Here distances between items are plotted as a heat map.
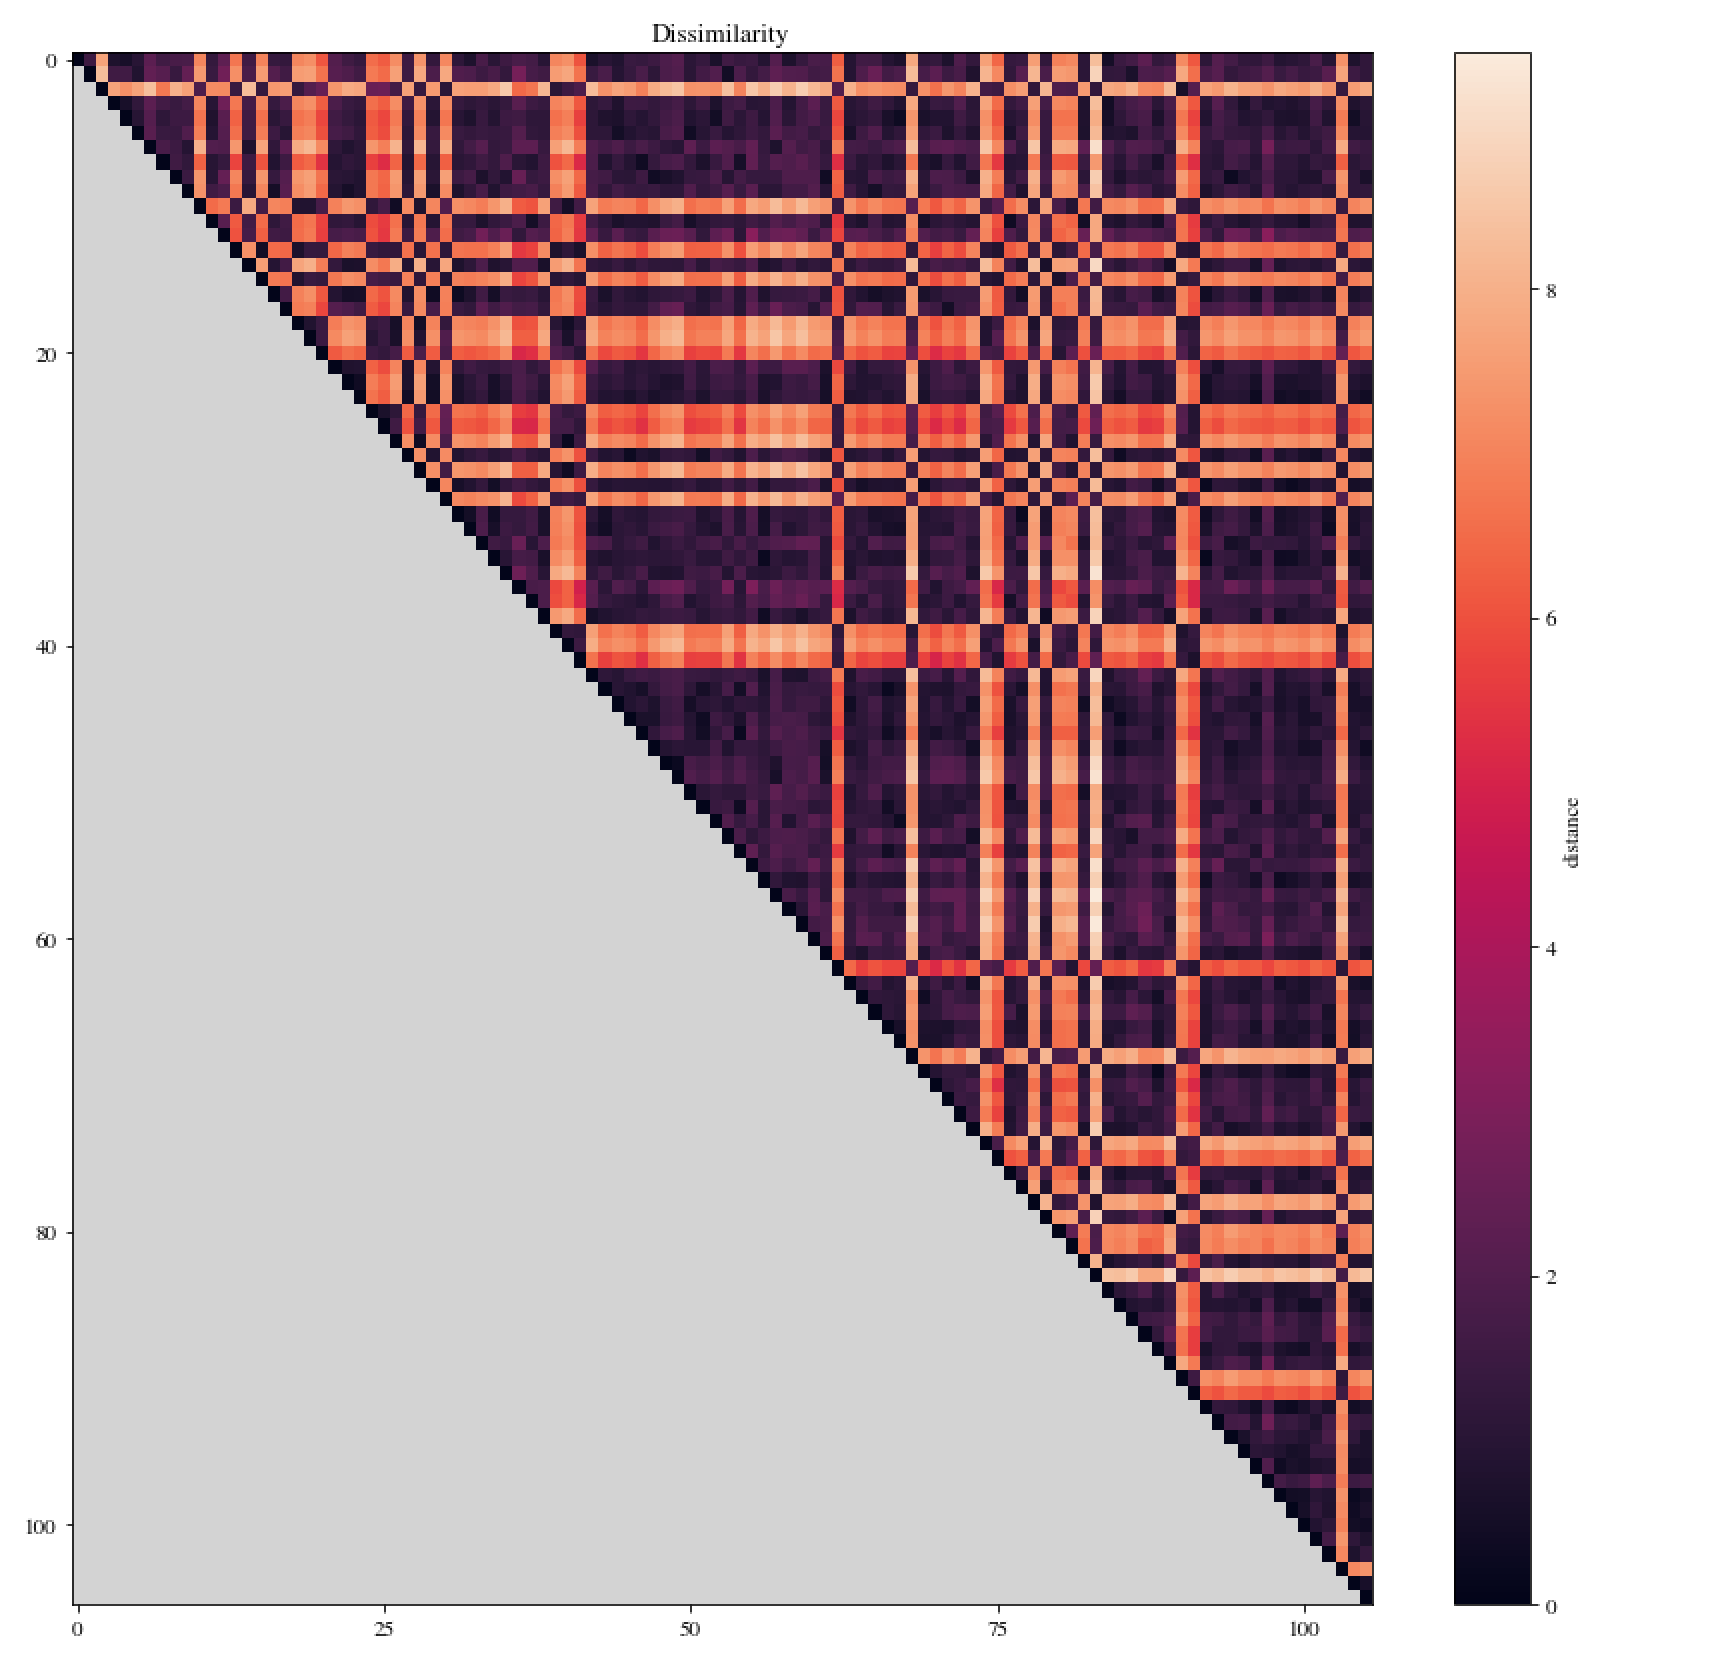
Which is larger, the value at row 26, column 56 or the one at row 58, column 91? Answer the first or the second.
the first
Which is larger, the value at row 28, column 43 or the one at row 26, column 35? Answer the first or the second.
the second
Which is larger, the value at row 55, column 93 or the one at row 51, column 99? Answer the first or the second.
the first
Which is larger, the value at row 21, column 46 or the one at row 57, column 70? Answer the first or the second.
the second
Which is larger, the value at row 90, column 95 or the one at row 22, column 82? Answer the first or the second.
the first
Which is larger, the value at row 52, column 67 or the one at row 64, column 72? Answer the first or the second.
the second
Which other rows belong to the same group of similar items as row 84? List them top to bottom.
0, 1, 3, 4, 5, 6, 7, 8, 9, 11, 12, 14, 16, 17, 21, 22, 23, 27, 29, 31, 32, 33, 34, 35, 36, 37, 38, 42, 43, 44, 45, 46, 47, 48, 49, 50, 51, 52, 53, 54, 55, 56, 57, 58, 59, 60, 61, 63, 64, 65, 66, 67, 69, 70, 71, 72, 73, 76, 77, 79, 82, 85, 86, 87, 88, 89, 92, 93, 94, 95, 96, 97, 98, 99, 100, 101, 102, 104, 105
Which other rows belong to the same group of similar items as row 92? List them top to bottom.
0, 1, 3, 4, 5, 6, 7, 8, 9, 11, 12, 14, 16, 17, 21, 22, 23, 27, 29, 31, 32, 33, 34, 35, 36, 37, 38, 42, 43, 44, 45, 46, 47, 48, 49, 50, 51, 52, 53, 54, 55, 56, 57, 58, 59, 60, 61, 63, 64, 65, 66, 67, 69, 70, 71, 72, 73, 76, 77, 79, 82, 84, 85, 86, 87, 88, 89, 93, 94, 95, 96, 97, 98, 99, 100, 101, 102, 104, 105
